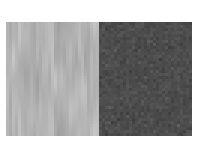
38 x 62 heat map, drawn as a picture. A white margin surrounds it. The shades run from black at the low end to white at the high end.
It is made of 1 by 2 panels. Panel 1,1: high, streaked downward, faint in contrast. Panel 1,2: low, fine-grained, faint in contrast.
